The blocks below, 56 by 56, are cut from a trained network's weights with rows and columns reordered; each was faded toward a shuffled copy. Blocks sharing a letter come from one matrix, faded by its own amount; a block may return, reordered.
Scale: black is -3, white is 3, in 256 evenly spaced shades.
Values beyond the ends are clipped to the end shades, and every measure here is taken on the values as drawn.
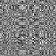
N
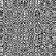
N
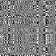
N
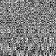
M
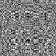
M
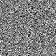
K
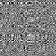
M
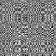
N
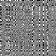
N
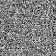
K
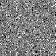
K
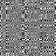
N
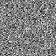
K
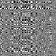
N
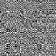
M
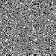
K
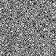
K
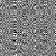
N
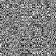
M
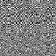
M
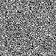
K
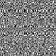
M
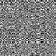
M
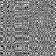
N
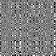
N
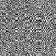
M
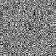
M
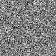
K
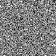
K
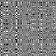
N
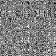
M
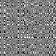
N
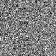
K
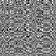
N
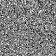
K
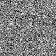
K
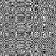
N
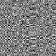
M
